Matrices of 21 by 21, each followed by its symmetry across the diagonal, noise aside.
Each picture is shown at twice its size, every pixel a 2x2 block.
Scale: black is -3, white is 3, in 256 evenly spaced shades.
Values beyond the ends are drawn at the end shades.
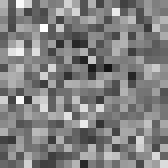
neither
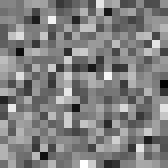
antisymmetric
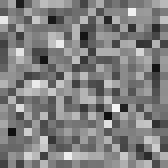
antisymmetric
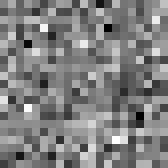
antisymmetric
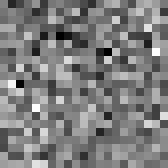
neither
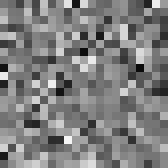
antisymmetric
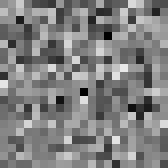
neither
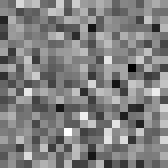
antisymmetric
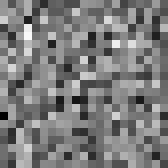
neither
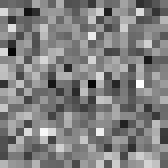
neither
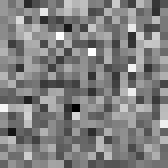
neither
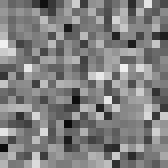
antisymmetric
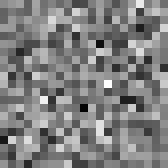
antisymmetric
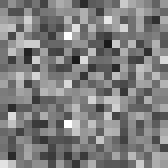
neither
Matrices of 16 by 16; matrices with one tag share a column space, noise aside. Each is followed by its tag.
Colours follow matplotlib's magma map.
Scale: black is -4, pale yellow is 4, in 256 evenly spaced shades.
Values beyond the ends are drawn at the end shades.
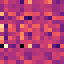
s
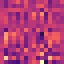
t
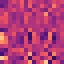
t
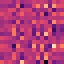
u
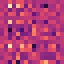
u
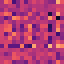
s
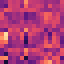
t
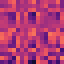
t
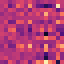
u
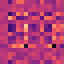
s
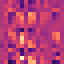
t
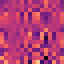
t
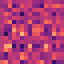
u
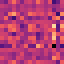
s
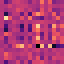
s
